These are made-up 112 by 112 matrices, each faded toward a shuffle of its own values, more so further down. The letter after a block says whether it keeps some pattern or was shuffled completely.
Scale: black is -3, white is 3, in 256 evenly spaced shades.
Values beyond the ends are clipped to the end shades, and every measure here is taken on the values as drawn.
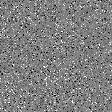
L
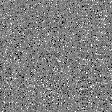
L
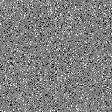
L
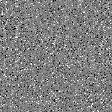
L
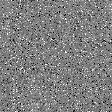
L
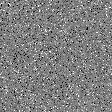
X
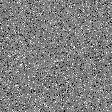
X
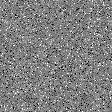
X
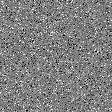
X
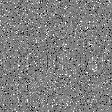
L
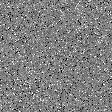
X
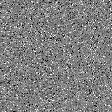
L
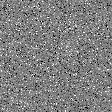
X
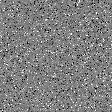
X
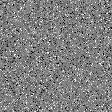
L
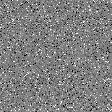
L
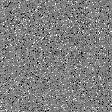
L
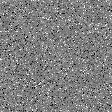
X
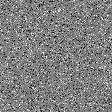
X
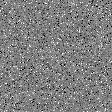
X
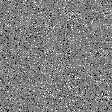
L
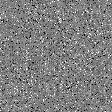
L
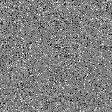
L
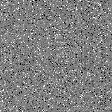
L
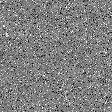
X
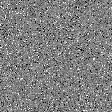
L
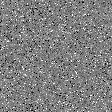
X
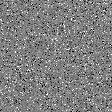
L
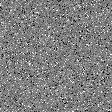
X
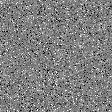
L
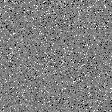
L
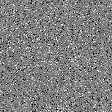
L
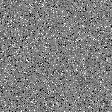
L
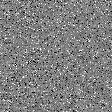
L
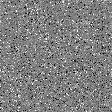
L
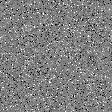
L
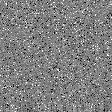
L
